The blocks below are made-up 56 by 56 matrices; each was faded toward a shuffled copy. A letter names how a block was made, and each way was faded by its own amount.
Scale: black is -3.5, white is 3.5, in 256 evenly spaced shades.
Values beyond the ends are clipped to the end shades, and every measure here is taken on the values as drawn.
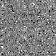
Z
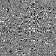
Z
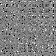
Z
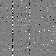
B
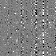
B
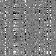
B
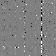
B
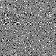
Z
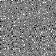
Z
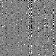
B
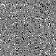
Z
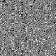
Z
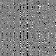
B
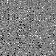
Z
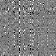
B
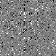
Z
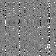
B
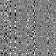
B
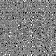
Z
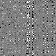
B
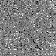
Z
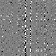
B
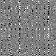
B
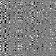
B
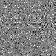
Z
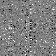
Z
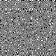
Z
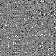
Z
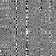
B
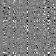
B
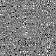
Z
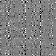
B
